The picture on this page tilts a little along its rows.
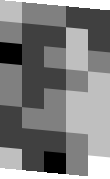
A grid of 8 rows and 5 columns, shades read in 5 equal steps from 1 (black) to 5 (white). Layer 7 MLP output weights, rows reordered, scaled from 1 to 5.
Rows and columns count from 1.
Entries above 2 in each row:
3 2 3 3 4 4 2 3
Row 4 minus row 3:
2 0 -1 -1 1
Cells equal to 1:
2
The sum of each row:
14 13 13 14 16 16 13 15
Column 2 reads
3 2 2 2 2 3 2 2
